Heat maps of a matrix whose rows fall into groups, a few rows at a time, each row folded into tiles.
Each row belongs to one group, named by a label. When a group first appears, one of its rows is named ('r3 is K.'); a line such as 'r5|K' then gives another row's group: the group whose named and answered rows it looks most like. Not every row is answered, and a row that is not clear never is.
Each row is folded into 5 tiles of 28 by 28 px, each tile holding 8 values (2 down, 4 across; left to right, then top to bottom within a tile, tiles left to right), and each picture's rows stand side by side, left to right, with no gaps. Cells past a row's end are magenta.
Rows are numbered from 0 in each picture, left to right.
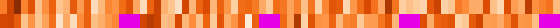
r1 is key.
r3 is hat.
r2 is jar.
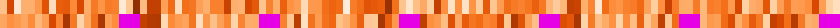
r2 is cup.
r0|key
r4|key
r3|hat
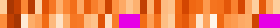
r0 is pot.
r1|cup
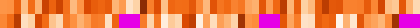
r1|cup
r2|cup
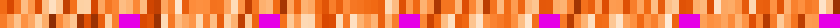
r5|key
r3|pot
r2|cup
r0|hat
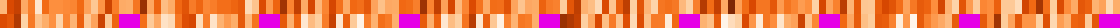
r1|cup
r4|key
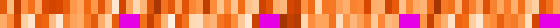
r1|pot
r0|pot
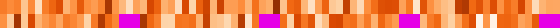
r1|key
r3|cup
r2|hat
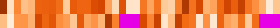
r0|cup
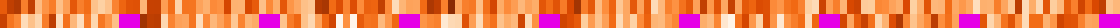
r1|jar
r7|hat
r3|pot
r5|pot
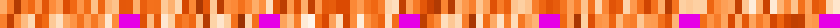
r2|pot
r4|jar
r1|key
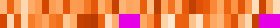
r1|pot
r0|hat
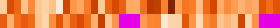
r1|pot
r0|hat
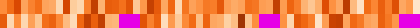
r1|key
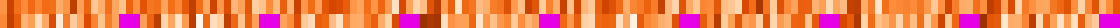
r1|jar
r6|key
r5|key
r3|jar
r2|pot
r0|jar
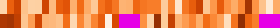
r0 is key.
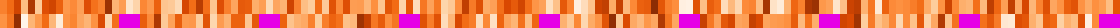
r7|pot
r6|key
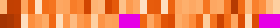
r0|jar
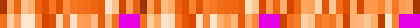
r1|cup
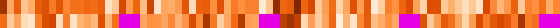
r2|jar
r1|key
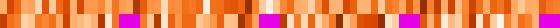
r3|jar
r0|key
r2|hat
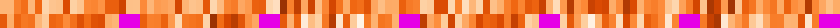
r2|jar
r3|hat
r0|hat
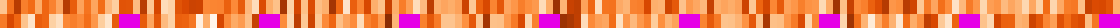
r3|key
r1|cup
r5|key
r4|jar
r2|jar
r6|pot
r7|hat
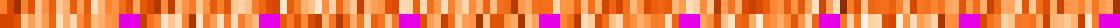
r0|jar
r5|pot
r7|key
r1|jar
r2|key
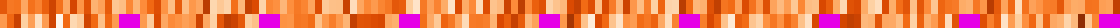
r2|hat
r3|hat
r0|jar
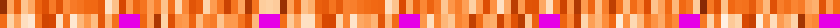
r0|cup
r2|cup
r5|cup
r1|jar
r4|jar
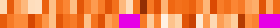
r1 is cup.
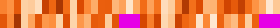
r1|cup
